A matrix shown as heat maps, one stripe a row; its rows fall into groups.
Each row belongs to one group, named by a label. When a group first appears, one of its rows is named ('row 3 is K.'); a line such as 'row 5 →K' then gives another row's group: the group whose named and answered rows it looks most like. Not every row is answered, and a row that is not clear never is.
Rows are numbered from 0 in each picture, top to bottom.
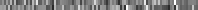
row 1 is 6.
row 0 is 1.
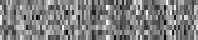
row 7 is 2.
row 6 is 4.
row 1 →2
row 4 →2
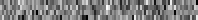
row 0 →6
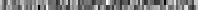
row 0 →2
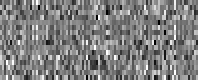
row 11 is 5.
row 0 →1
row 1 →1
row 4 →2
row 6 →2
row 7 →1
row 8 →6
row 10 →2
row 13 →4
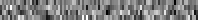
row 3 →6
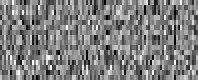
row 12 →1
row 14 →6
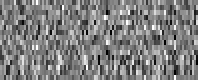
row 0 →1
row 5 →1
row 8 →2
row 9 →1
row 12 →6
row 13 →5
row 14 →5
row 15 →1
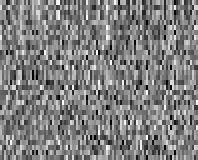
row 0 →5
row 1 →2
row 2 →5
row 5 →2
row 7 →2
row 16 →6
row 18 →4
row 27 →4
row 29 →2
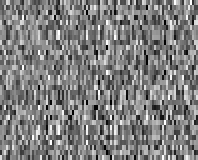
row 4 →2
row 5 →6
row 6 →5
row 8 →2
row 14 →2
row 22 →4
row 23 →6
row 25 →5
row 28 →5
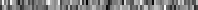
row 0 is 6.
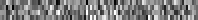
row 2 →5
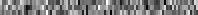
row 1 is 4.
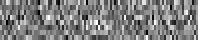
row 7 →4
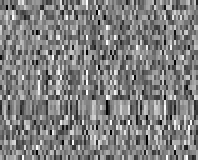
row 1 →4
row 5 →2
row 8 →2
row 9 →4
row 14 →5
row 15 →6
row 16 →5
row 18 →5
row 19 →2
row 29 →1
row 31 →1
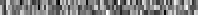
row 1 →1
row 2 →2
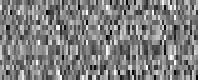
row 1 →2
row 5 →5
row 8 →5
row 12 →1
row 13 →4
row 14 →5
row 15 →6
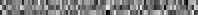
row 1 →2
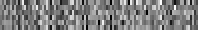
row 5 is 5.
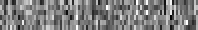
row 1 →2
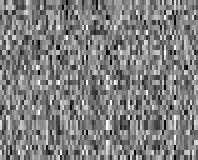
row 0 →4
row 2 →4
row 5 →5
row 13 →1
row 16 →5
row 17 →2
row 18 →4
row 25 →2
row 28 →2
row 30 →6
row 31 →5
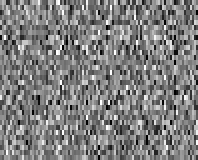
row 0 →5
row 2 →6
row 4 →2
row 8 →4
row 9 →6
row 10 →5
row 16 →6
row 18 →5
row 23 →5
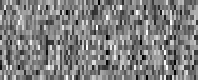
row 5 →4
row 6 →4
